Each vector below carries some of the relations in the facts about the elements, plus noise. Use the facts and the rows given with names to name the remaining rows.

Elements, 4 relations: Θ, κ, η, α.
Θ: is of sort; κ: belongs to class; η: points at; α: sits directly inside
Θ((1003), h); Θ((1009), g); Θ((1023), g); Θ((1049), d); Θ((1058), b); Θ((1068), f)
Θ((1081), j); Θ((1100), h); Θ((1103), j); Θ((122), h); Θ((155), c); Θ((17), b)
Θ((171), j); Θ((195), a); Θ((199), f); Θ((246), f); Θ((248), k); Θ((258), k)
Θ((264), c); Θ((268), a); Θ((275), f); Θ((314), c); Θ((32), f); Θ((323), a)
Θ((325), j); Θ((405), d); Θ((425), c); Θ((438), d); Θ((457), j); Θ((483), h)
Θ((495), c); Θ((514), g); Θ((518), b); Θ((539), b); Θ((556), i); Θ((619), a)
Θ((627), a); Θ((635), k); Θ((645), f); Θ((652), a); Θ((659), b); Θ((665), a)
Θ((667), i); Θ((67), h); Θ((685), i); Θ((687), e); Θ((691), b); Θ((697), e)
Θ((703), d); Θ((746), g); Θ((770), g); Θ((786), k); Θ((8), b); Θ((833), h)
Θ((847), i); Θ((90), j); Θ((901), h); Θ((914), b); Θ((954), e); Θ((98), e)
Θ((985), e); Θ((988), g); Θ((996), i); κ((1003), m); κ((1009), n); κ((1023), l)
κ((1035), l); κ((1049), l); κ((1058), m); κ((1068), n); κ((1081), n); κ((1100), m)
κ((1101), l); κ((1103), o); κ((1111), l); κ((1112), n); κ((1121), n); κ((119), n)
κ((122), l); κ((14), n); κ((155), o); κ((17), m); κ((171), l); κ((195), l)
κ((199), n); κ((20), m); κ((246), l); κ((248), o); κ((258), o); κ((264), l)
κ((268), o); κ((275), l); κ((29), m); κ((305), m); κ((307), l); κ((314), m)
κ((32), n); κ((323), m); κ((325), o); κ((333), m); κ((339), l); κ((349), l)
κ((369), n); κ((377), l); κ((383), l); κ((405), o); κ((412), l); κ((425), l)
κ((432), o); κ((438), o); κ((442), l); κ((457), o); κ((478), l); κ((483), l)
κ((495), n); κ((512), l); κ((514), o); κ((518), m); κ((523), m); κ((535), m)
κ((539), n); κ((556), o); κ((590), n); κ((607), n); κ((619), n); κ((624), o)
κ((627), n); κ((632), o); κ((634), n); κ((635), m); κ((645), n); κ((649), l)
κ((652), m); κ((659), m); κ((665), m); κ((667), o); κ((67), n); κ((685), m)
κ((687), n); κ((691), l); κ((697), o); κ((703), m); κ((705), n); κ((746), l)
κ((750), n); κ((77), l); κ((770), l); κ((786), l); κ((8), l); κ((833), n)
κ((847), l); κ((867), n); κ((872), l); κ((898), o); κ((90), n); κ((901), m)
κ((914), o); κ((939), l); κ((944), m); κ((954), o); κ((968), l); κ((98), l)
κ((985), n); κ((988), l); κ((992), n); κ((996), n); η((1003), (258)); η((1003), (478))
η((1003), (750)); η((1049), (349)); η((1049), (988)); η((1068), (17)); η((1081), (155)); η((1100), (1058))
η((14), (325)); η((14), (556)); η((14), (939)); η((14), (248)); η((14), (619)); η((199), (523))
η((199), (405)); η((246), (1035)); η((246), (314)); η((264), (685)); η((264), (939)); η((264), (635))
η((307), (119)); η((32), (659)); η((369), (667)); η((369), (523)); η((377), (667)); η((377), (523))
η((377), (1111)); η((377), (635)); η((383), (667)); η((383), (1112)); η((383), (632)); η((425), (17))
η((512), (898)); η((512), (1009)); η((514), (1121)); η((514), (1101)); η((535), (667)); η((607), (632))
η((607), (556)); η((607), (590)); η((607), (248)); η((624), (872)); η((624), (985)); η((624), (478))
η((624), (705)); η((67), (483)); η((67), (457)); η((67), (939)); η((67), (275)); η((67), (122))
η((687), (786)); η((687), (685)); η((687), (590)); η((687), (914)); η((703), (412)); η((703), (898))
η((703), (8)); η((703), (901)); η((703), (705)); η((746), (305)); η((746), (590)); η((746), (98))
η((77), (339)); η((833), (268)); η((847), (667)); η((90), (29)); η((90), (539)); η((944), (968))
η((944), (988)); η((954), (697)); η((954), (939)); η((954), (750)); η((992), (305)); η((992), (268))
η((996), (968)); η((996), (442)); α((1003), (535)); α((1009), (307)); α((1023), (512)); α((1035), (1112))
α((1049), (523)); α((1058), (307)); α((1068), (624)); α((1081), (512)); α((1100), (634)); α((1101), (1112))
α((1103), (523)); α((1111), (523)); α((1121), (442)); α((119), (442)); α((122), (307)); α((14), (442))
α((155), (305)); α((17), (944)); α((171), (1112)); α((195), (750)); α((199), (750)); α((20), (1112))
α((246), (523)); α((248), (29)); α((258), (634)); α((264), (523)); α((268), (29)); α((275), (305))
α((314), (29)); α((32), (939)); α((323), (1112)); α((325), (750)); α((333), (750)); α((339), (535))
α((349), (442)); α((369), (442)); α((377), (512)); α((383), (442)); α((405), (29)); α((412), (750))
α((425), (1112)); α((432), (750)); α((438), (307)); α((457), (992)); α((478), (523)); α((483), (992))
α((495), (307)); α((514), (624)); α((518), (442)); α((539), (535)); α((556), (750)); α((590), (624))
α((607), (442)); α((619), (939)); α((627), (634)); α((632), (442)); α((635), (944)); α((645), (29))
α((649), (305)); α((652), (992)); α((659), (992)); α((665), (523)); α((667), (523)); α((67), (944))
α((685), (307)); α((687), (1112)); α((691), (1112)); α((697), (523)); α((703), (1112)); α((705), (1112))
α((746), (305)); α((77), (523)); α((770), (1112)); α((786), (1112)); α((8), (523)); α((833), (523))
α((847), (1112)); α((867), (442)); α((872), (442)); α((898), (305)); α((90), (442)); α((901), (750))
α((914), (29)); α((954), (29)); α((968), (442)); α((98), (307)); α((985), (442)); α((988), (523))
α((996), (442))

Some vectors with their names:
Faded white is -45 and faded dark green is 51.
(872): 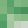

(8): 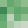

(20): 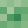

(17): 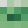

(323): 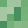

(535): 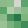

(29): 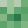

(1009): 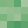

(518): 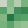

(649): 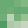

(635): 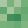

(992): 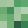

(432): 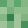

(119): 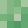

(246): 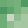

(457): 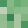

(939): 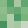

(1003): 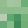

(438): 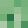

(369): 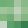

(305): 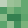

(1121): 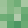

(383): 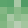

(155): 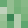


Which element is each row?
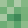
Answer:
(685)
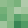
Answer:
(1112)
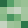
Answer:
(667)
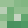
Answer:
(90)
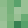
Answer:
(590)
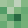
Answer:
(523)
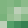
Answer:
(199)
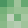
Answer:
(377)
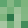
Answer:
(258)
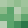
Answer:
(1068)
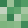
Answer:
(268)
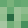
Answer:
(248)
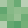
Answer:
(539)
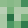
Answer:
(954)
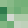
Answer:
(1049)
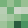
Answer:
(67)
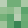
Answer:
(985)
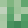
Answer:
(14)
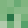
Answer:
(914)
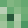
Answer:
(632)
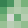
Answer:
(847)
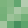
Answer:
(705)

